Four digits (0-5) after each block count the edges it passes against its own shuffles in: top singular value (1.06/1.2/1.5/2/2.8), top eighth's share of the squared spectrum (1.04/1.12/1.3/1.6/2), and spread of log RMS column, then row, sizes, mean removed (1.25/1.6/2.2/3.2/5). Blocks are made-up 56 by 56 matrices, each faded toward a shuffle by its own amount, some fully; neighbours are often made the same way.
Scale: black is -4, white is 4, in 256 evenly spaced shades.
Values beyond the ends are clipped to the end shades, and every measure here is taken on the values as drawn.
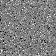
0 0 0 0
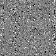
1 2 2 0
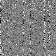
2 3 3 0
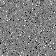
0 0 0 0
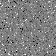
1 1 0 0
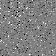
3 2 1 0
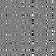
5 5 3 3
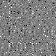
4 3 1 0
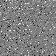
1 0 0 0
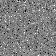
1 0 0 1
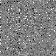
3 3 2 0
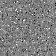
1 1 0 0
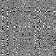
4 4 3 2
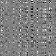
4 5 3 3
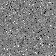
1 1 0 0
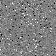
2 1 0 0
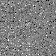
2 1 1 0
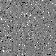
2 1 1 0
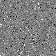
0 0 0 0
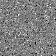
0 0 0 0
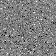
0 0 0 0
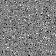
0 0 0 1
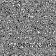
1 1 0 2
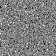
0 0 0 0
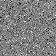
1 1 0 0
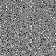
3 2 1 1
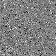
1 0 0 0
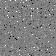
2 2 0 1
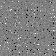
3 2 1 1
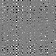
4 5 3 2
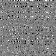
4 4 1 2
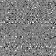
3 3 1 2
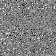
1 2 0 2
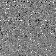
1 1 0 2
